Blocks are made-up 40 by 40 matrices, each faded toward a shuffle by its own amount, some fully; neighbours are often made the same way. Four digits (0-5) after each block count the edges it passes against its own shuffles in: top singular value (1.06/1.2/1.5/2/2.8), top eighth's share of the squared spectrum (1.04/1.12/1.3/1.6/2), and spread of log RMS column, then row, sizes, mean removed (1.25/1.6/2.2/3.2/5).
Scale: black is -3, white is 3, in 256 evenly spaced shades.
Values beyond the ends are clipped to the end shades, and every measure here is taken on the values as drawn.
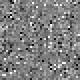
2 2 1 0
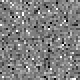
2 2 0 0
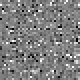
3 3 0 2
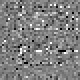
3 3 1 2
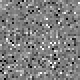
1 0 0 0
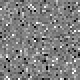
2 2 1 0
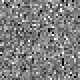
2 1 0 0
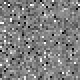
0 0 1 0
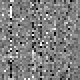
2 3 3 0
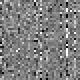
2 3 3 0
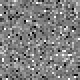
0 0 0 0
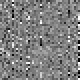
2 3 3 0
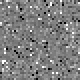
0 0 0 0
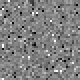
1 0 0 0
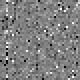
2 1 1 0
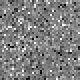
0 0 0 0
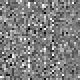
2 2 2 0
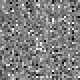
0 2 2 0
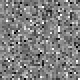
1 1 2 0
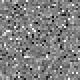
0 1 0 0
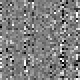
2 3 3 0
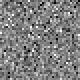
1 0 0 0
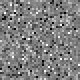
0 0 0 0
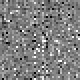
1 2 2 0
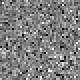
1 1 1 0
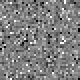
0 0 0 0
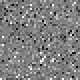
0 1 0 0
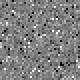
0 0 0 0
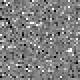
0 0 0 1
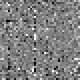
2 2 2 1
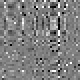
4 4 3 2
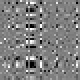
4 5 3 3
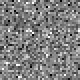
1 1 0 0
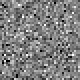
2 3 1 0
